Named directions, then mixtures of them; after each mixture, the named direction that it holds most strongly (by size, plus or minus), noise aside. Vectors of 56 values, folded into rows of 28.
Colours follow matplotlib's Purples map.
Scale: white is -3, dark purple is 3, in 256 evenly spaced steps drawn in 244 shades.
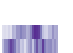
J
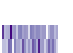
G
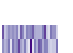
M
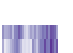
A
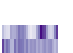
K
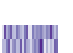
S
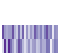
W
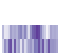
J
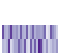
M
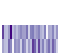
G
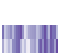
A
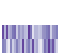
S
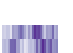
J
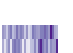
A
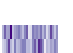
S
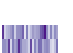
M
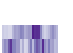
J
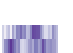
J
